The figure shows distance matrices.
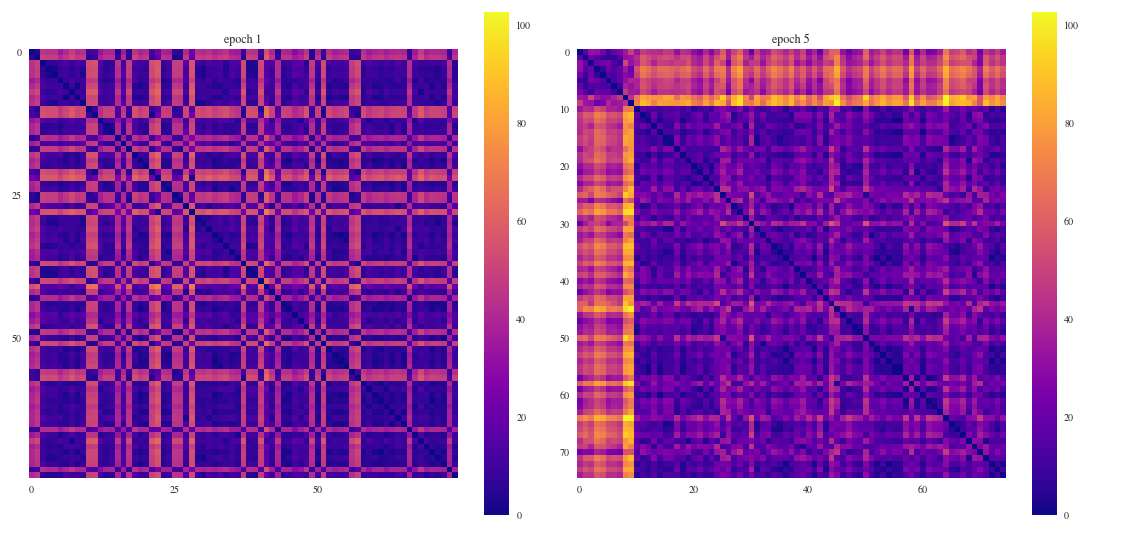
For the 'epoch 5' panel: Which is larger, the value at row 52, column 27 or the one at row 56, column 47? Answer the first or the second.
the second
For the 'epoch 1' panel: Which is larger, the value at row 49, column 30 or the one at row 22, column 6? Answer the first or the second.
the second
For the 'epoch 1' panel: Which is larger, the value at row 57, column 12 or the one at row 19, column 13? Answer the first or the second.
the first
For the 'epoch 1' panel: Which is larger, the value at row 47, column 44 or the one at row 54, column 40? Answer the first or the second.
the second
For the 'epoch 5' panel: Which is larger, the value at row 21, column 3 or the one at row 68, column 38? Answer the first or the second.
the first
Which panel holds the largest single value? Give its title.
epoch 5
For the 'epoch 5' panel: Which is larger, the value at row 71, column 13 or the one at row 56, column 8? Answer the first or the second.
the second
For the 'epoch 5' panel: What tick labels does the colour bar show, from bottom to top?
0, 20, 40, 60, 80, 100
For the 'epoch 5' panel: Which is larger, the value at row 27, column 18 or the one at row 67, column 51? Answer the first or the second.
the second
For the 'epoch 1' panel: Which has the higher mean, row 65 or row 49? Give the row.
49
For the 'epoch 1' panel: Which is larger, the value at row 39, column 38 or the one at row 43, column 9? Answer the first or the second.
the second
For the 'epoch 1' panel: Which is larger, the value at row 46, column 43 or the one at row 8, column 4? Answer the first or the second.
the first
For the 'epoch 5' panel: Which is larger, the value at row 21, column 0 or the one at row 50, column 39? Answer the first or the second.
the first
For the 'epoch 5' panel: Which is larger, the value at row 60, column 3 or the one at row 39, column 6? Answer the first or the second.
the first
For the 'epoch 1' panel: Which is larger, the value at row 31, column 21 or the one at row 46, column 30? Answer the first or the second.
the first
